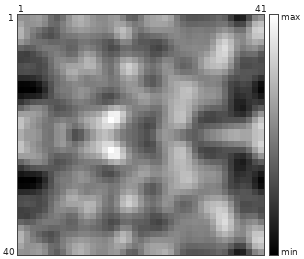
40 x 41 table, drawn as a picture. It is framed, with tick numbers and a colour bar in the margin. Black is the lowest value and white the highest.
Slope: none. Ninth with the highest average: centre. Grain: blotchy. Lone odd cells: none. Mirror symmetry: top to bottom.
